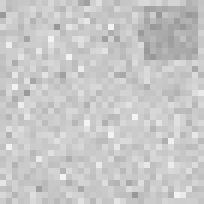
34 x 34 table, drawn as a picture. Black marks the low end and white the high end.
In the top right lies a patch that is lower than the rest. The ninth with the lowest average is the top right. On average the colour sits 80% of the way up the scale. Neither half mirrors the other.
